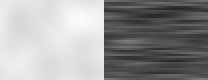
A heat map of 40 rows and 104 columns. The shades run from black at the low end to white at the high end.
The table splits into one row of 2 panels. Panel 1,1: very high, smooth, faint in contrast. Panel 1,2: low, streaked across.
